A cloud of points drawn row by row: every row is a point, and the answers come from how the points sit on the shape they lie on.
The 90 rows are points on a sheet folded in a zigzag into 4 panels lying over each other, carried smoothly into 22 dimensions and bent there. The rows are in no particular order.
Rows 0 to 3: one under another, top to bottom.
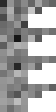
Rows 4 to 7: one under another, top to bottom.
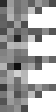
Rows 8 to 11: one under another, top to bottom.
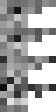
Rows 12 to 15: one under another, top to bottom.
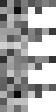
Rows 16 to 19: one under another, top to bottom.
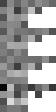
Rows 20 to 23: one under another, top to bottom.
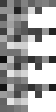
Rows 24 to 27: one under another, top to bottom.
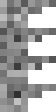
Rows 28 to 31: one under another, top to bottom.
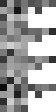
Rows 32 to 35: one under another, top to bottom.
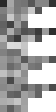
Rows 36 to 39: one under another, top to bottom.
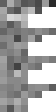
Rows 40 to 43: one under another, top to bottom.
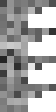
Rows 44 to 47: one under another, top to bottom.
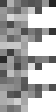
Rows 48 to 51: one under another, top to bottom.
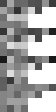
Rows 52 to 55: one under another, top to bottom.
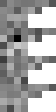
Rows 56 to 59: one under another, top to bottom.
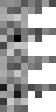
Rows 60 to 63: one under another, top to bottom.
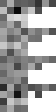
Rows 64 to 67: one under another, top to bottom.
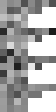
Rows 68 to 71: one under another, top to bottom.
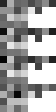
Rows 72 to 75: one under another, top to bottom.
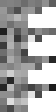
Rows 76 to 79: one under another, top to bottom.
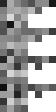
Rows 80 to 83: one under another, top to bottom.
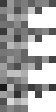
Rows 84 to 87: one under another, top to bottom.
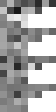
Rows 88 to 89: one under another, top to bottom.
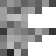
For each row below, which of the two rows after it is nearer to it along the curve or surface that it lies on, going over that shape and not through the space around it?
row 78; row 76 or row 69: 69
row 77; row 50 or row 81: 81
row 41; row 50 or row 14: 50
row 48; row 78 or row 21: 78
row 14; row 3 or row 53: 3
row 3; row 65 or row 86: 86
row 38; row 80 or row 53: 53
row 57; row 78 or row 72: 72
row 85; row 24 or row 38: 24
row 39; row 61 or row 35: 61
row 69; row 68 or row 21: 21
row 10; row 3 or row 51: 51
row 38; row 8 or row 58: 8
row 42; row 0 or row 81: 0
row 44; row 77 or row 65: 65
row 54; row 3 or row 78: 3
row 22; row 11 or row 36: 11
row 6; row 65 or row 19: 19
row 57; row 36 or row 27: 27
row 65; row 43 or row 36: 36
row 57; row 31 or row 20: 20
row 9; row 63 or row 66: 63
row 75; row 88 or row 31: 88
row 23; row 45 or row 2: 45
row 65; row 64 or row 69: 69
